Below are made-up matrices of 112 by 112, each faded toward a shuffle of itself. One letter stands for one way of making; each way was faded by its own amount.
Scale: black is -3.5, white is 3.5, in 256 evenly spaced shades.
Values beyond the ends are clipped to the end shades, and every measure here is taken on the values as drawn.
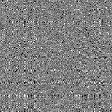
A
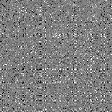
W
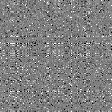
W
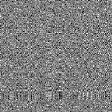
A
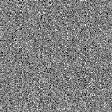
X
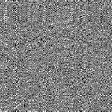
A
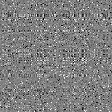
W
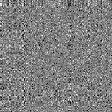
A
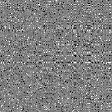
W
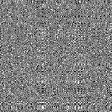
A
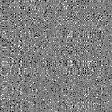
W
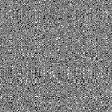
A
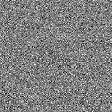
X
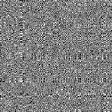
A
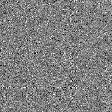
X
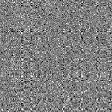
A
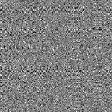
A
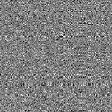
A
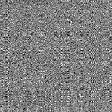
A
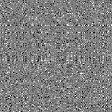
W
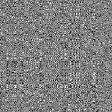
A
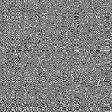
W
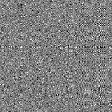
A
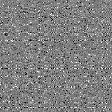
W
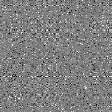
W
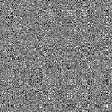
A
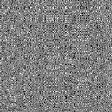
A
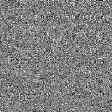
X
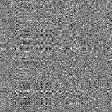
A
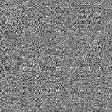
A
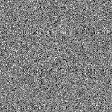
X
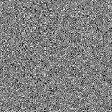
X
